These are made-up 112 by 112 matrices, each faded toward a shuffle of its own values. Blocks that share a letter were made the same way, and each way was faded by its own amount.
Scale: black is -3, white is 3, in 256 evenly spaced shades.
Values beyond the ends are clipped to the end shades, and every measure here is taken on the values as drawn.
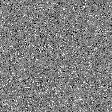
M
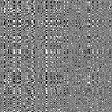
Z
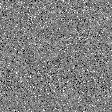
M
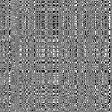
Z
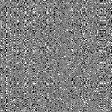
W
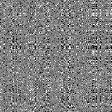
W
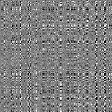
Z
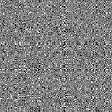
W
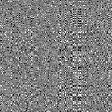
W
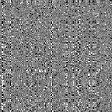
W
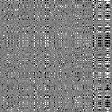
Z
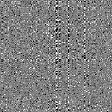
W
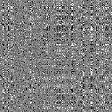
W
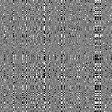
Z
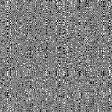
W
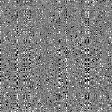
W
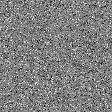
M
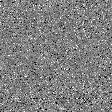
M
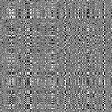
Z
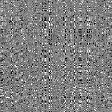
W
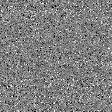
M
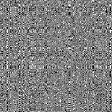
W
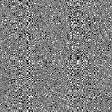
W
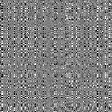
Z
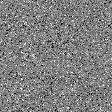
M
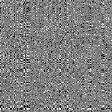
W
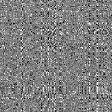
W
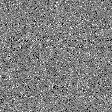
M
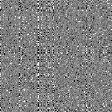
W
